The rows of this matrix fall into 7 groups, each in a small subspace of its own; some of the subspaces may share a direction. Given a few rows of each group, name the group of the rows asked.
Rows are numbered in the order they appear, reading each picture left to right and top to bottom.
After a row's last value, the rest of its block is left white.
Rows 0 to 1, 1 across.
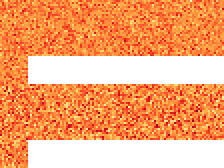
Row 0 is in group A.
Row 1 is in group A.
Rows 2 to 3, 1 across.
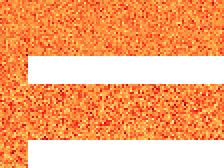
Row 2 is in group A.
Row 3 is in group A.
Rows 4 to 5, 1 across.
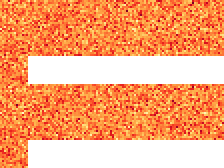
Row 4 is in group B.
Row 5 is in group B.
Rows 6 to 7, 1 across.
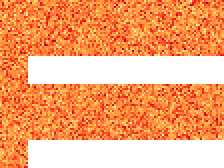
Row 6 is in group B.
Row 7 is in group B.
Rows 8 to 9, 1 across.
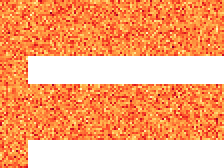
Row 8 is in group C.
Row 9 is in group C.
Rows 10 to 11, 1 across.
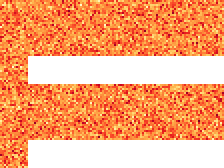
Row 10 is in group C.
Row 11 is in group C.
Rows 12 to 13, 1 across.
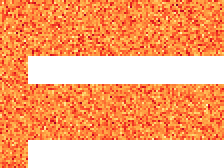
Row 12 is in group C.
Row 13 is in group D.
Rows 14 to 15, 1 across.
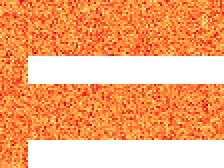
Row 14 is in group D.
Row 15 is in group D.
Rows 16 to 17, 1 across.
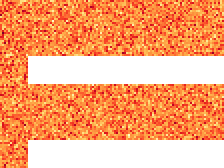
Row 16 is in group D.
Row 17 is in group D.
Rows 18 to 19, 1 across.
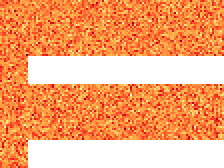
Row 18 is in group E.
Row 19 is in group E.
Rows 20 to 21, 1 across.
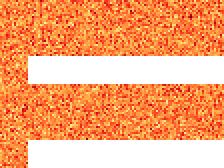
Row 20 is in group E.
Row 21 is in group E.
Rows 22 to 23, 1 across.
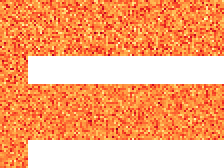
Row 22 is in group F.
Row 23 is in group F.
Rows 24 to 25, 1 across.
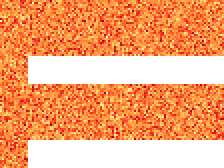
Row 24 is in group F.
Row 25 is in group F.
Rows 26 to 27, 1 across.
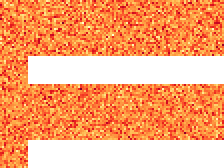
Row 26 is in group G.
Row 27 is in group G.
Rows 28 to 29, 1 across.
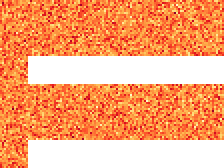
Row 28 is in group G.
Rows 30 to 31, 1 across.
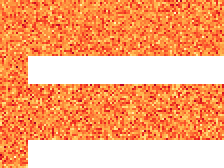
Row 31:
C
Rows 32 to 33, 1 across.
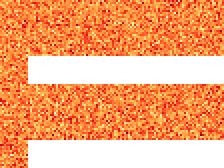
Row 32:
E
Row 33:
F
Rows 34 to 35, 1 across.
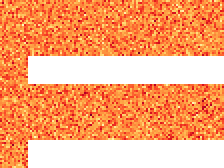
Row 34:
C
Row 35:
D
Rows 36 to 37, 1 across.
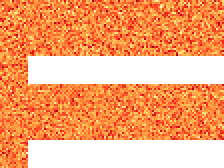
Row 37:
B
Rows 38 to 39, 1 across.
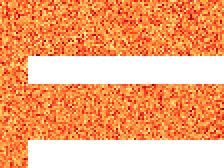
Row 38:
E
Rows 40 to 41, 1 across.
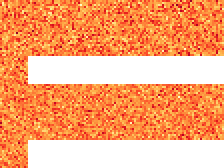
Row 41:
G
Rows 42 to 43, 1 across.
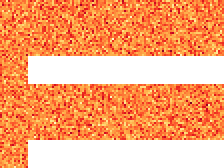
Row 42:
D
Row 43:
D
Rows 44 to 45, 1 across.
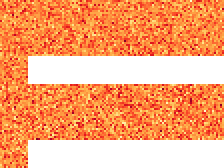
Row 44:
A
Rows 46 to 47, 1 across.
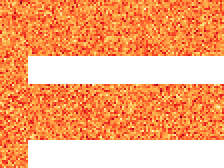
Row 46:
D
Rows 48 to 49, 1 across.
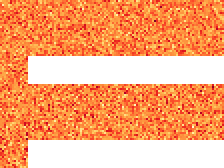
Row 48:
C
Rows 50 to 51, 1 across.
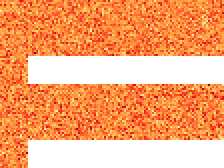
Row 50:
D
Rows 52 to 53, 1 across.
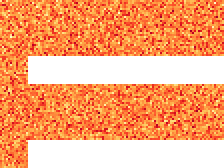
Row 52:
F
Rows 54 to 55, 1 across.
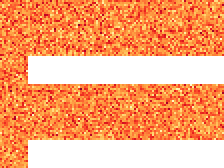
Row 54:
F
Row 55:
B
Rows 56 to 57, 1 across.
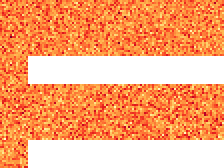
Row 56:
F
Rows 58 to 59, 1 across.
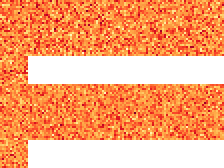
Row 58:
F
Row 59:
F
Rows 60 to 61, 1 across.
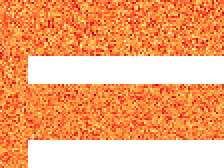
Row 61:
C
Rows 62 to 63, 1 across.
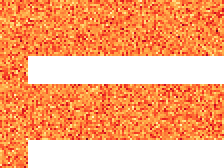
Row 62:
C
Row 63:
E
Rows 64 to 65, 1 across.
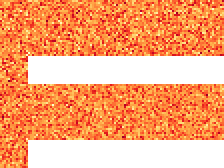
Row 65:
D
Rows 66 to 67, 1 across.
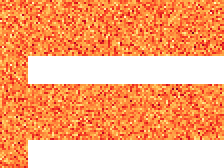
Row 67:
G
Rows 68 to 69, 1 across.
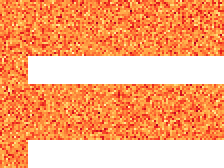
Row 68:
E
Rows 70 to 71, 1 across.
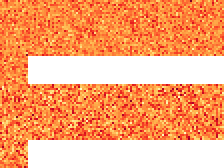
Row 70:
A
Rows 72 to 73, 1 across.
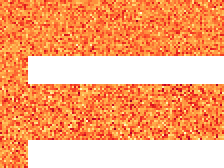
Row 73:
A
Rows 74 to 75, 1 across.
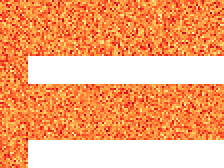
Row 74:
F
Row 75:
A
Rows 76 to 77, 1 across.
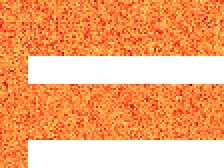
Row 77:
E
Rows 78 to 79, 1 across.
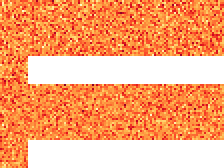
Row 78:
D
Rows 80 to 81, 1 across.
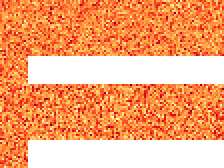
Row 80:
E
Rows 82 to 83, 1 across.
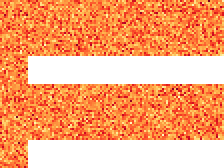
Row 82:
B
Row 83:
G
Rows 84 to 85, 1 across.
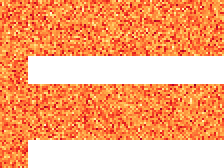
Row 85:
E
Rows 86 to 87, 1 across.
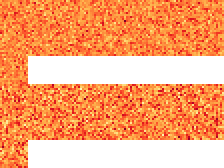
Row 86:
D
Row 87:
E
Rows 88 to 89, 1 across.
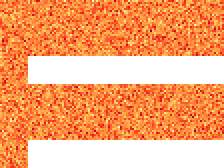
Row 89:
F
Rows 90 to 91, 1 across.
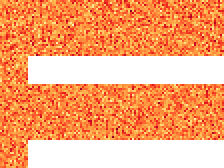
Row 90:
E
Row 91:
F
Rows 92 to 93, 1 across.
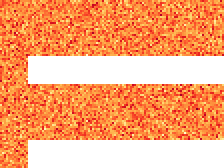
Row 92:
E
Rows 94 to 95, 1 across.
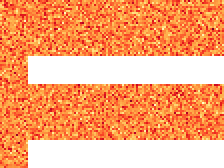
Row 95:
C
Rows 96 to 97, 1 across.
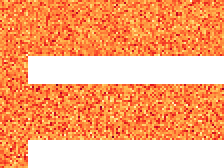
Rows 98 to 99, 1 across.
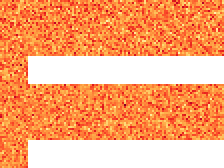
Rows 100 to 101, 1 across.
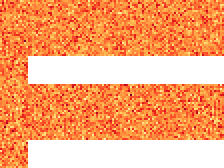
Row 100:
D
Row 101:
E
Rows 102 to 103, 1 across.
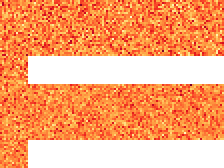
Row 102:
D
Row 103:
B
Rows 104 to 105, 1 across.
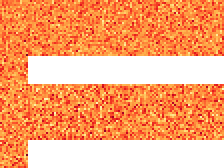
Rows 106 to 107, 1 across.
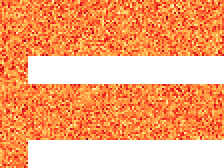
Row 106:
A
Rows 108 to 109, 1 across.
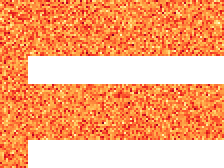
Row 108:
G
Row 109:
A
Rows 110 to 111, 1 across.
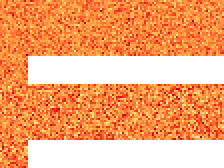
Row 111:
B
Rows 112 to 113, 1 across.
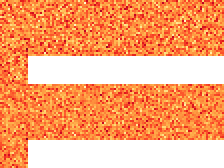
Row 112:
A
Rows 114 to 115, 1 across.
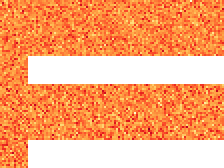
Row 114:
E
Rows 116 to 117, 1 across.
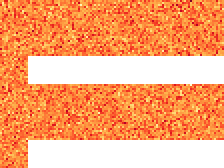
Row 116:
E
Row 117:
A
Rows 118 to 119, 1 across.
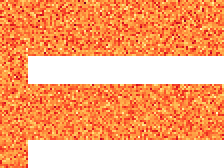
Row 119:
C
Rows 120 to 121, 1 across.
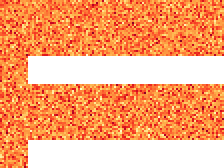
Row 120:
E
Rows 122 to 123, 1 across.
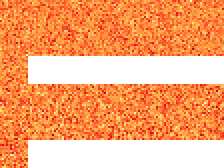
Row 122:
B
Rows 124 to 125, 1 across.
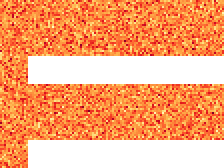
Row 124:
A
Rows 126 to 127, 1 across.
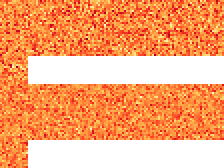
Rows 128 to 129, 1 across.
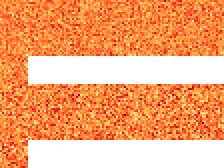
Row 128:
A
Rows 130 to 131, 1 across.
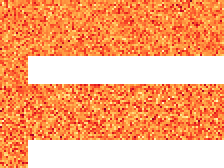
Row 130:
A
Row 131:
C
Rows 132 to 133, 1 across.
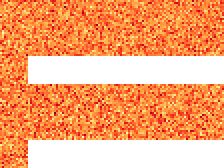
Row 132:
D
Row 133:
F
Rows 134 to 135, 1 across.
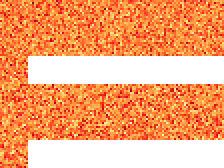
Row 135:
A
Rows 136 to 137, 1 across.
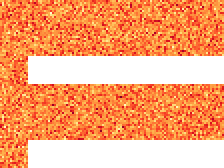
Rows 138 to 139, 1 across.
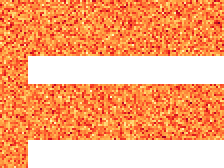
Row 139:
D
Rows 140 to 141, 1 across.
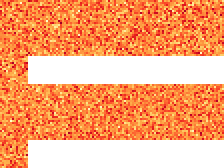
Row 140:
B
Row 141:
F
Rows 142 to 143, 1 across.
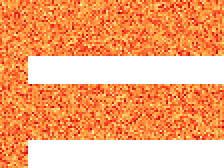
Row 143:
B
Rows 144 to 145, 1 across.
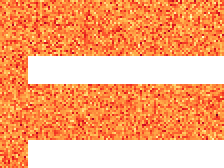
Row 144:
E
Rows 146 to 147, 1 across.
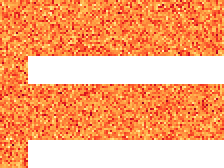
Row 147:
D
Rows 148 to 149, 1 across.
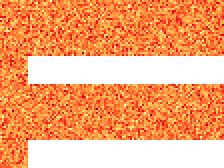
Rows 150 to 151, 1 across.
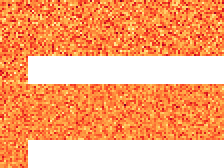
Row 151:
D
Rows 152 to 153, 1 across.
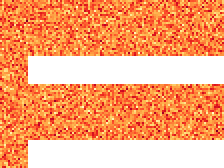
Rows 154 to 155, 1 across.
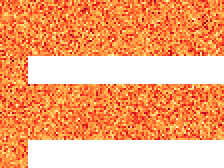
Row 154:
D
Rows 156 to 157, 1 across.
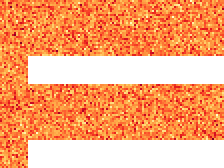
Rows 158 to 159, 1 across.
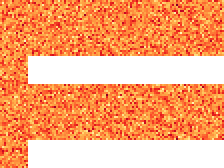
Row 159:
C
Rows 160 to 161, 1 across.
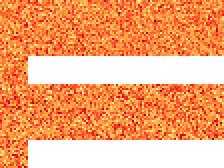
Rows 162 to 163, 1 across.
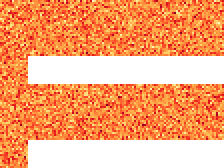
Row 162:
G
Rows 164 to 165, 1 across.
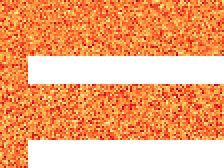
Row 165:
G
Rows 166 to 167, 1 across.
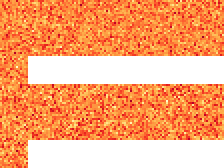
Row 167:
D
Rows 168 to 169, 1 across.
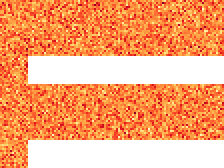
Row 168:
A
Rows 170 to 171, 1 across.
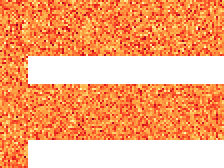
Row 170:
E
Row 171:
C
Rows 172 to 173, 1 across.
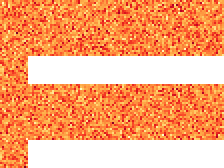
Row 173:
D
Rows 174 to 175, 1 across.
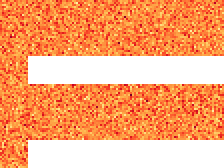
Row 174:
F
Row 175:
E
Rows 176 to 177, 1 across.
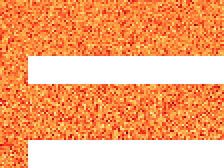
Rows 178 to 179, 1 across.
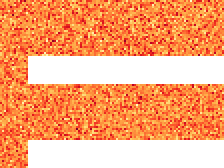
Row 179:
B
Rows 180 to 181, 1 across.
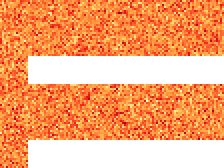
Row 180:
D
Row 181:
E
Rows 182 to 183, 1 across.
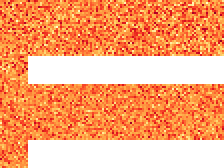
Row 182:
B
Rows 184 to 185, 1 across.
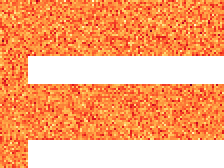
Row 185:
A
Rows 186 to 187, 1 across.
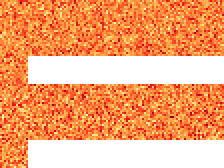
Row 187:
D
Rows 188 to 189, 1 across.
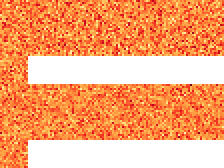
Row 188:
F
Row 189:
B
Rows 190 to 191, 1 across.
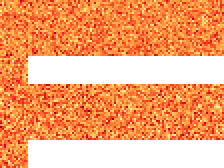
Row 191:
G
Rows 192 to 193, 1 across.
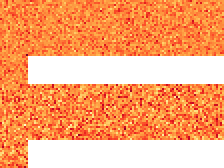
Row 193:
A
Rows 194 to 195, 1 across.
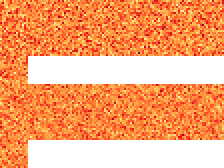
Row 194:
G
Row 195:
G
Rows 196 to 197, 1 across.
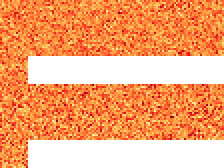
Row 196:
G
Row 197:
D
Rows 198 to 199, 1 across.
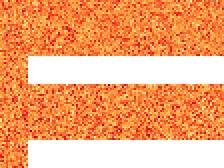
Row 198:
E
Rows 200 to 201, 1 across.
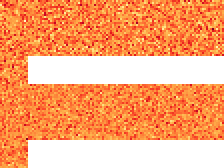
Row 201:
A
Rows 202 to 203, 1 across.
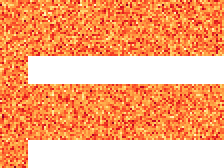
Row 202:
G
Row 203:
D
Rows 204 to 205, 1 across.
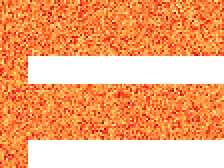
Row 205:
A
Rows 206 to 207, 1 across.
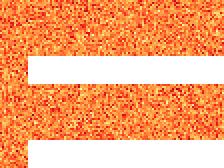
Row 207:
B
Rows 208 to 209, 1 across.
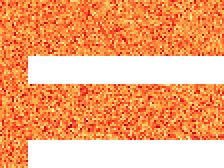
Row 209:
A
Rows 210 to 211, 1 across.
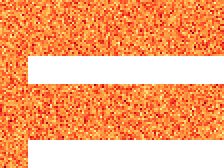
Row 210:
F
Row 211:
F
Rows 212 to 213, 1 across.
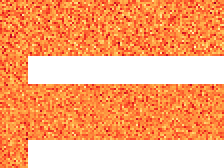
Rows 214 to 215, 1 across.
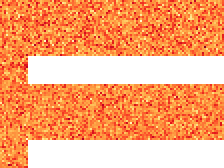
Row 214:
E
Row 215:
B
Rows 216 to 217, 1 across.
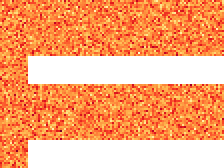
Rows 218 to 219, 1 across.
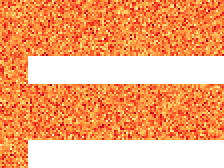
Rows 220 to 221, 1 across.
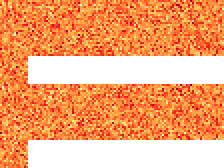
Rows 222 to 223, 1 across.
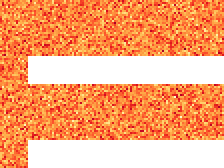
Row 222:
B
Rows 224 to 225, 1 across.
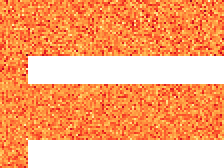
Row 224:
B
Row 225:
E
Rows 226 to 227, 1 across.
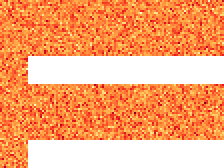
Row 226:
B
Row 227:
F
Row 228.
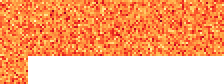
